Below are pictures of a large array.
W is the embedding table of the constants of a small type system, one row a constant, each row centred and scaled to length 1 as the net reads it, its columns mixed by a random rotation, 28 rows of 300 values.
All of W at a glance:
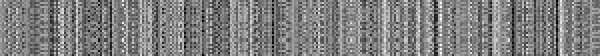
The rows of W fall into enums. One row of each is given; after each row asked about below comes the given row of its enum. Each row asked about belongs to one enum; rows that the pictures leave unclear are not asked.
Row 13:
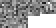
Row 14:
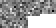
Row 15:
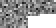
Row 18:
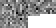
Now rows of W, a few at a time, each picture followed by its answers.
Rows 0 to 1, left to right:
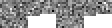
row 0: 14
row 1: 13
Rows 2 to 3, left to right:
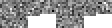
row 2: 14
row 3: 13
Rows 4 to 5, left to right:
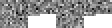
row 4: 18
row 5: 15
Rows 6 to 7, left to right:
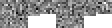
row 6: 18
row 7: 13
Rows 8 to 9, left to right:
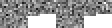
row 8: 15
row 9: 13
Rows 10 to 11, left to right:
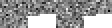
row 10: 15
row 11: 14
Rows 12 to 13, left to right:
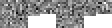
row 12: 18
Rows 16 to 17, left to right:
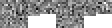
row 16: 18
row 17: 13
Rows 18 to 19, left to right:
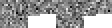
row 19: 14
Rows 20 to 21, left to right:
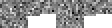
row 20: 14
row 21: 18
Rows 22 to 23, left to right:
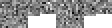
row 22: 13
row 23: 18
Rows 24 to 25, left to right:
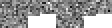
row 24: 13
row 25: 14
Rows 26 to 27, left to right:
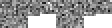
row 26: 13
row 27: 15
